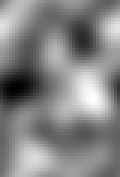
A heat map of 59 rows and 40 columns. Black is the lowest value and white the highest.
Ninth with the highest average: middle right. Lone odd cells: none. Histogram: bell-shaped. Ninth with the lowest average: middle left.
